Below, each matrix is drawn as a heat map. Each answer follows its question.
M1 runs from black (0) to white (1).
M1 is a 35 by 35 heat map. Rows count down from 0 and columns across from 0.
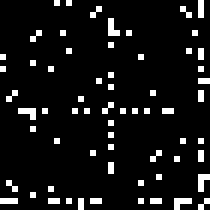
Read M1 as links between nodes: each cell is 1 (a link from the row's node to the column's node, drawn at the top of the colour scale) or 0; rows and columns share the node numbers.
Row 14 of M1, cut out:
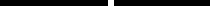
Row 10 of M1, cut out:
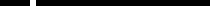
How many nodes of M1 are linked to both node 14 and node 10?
0
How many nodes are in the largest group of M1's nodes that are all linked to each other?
3
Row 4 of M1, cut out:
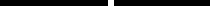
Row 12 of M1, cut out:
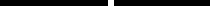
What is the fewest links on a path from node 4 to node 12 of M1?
2
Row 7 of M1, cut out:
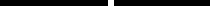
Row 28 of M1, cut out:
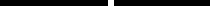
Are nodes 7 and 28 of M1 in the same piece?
yes
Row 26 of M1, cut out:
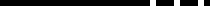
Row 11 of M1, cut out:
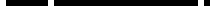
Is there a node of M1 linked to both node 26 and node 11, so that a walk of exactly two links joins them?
yes
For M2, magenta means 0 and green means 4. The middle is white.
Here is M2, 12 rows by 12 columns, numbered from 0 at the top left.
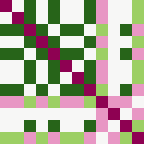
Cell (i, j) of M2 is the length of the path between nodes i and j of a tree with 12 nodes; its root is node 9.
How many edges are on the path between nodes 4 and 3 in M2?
4
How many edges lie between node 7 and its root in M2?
2
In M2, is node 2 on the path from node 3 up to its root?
no
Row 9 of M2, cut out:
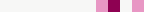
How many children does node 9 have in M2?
2
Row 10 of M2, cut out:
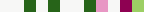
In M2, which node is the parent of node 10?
8
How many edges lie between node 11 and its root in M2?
1
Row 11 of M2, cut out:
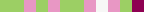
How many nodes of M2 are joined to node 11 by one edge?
4
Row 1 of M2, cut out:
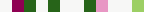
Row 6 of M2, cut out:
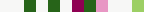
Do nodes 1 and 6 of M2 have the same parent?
yes
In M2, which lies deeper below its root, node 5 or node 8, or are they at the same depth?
node 5
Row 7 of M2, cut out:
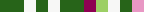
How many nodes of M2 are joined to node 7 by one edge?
1
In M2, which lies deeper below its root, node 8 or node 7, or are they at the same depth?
node 7
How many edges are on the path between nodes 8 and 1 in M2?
1
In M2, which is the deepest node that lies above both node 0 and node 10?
8
